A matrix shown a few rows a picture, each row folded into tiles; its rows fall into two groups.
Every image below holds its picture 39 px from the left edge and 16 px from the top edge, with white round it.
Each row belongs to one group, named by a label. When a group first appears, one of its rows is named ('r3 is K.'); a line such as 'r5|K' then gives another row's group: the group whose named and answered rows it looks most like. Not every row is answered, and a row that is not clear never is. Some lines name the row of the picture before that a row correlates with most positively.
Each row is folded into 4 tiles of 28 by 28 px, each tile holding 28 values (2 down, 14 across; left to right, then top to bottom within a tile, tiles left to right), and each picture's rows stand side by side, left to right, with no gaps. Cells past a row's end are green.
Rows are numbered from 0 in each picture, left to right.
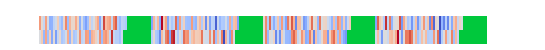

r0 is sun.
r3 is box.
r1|box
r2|sun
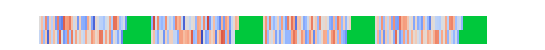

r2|sun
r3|sun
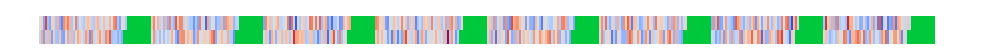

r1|sun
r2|box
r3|sun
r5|sun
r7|box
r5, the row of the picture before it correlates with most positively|2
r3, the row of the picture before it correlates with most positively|2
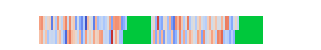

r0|sun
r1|sun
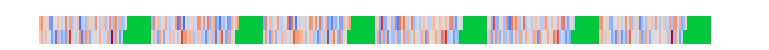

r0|sun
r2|box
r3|sun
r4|sun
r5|sun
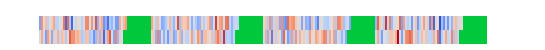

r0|box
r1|sun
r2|sun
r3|box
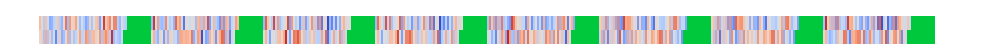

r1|box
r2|box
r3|box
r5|sun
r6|sun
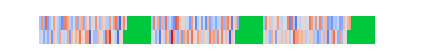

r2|box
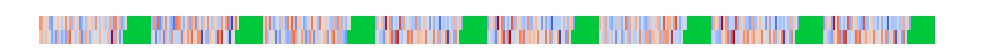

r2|sun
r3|box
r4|box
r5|sun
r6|box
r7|box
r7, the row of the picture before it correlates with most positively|1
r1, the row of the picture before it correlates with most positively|0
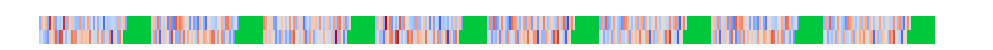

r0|box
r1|sun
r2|sun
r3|box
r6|sun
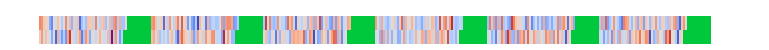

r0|sun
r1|sun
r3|sun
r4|box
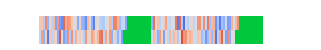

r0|sun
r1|box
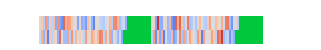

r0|sun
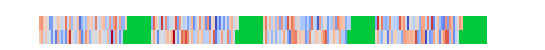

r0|sun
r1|box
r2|sun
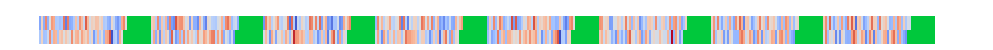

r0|box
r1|sun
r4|box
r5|sun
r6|sun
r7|sun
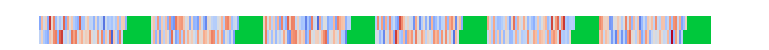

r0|box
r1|sun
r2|sun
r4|sun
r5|sun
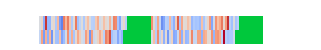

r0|sun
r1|sun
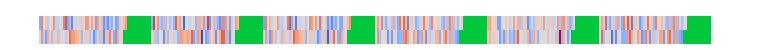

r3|sun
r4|sun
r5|sun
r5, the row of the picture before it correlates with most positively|0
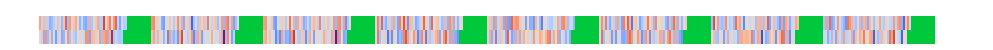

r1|sun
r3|sun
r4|sun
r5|sun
